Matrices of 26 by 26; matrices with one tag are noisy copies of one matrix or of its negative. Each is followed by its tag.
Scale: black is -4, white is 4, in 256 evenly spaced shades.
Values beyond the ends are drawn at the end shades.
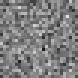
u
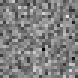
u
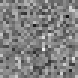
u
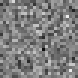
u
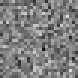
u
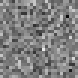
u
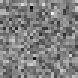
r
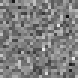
u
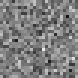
u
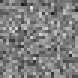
r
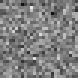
r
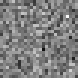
u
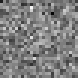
r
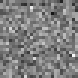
r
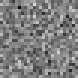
u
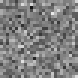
r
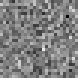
u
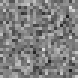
u
